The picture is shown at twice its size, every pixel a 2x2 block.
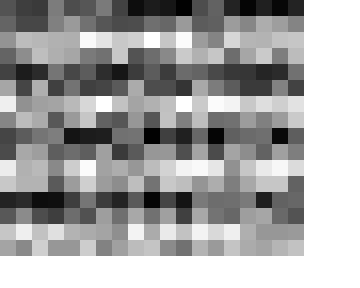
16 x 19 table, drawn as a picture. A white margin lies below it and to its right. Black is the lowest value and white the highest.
Seam: none. Stripes: horizontal, repeating 4 times. Average level on the scale: 50%.
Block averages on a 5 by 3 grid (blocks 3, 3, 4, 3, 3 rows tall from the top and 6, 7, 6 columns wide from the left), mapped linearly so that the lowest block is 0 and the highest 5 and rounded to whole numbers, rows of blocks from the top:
2 1 1 / 0 0 0 / 2 2 3 / 3 3 4 / 4 5 5
